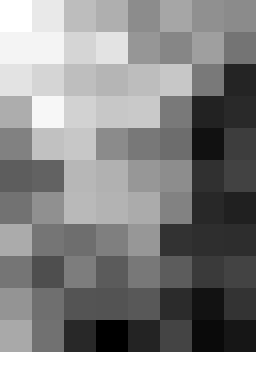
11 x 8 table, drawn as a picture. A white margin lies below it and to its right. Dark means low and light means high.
No regular stripes run through it. Overall the values sit about 50% of the way up the scale. The top left is the ninth with the highest average. Values rise toward the top left.
